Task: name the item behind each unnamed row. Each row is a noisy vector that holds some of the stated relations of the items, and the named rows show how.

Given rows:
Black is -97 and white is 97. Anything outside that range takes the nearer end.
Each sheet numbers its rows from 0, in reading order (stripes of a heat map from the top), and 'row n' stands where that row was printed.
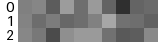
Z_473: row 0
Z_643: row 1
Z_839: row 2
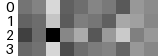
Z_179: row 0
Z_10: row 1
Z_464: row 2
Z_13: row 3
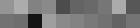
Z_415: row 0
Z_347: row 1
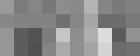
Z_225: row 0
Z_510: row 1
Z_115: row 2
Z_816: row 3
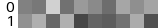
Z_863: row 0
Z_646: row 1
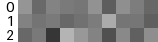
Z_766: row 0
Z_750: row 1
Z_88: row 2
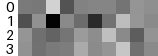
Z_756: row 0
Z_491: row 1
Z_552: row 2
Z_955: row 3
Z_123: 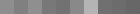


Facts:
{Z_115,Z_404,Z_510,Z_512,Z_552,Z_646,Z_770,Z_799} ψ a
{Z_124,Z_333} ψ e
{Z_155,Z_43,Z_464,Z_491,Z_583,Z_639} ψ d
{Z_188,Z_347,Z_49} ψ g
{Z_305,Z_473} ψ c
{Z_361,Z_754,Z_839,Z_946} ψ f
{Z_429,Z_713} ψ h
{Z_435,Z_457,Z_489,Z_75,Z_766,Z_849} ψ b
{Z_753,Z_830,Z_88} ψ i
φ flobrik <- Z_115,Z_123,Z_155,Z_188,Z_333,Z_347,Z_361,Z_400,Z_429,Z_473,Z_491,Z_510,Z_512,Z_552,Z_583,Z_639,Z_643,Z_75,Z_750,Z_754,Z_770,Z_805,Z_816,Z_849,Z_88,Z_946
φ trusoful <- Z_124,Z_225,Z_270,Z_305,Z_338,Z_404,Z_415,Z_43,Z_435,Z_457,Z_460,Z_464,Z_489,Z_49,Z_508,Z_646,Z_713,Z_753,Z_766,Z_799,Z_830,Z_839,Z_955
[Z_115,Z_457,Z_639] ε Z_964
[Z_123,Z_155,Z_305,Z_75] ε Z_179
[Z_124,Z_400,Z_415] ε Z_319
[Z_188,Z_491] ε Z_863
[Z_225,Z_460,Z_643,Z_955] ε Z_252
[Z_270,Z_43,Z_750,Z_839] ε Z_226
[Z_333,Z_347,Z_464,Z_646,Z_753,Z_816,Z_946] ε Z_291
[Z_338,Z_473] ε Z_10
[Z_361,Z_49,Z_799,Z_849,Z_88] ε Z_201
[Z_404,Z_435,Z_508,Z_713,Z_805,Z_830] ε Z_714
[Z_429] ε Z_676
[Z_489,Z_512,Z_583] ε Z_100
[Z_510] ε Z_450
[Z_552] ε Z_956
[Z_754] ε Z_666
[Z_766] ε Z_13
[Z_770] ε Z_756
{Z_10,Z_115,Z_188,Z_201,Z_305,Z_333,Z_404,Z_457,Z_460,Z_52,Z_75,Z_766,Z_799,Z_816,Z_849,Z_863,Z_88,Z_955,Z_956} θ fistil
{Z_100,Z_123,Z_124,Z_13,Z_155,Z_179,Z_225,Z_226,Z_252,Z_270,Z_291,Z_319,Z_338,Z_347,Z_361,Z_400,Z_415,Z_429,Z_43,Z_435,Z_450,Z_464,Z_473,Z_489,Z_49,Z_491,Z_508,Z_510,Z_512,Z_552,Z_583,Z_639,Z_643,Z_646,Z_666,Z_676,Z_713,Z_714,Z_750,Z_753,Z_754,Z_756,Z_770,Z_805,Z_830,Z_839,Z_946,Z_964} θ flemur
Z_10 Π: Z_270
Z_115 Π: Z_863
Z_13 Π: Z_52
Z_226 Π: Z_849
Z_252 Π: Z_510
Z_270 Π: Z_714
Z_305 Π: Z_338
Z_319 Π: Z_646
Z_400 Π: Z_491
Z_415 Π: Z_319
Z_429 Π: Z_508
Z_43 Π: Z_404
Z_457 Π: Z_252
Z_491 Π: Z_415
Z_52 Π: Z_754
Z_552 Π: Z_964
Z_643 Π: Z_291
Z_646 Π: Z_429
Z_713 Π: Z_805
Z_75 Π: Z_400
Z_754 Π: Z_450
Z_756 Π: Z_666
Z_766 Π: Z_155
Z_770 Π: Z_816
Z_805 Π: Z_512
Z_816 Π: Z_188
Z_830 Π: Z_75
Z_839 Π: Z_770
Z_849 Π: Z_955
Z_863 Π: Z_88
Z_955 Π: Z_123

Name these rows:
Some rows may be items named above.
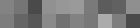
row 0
Z_839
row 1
Z_333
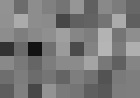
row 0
Z_766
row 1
Z_415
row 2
Z_404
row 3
Z_43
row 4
Z_770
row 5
Z_713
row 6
Z_49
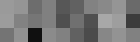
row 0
Z_400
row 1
Z_75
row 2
Z_830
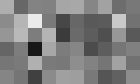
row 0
Z_457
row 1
Z_319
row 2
Z_429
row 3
Z_753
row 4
Z_291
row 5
Z_839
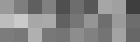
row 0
Z_75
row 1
Z_508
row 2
Z_291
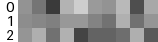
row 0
Z_188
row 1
Z_404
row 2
Z_646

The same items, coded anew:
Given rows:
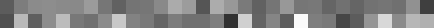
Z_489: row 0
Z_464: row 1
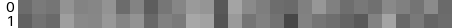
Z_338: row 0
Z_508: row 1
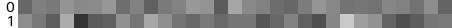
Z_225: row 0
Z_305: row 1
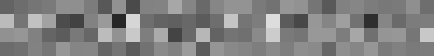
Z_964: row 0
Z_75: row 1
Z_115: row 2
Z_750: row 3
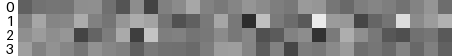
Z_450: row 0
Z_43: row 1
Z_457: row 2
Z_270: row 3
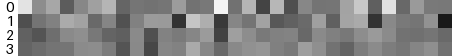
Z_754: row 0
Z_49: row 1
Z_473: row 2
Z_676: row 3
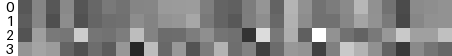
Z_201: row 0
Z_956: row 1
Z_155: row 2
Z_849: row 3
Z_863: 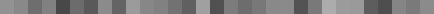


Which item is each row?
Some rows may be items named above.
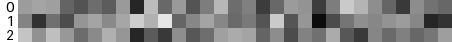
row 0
Z_849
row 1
Z_429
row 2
Z_830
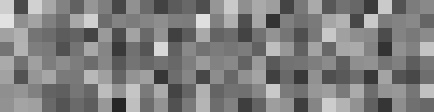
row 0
Z_400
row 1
Z_839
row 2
Z_816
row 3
Z_88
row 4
Z_805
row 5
Z_415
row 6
Z_115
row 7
Z_849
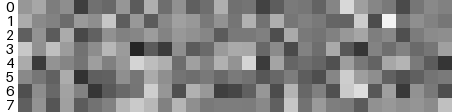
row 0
Z_955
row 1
Z_946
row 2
Z_460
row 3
Z_830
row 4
Z_713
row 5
Z_305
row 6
Z_188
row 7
Z_404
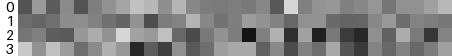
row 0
Z_799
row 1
Z_714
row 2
Z_646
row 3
Z_830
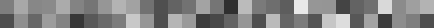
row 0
Z_43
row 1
Z_188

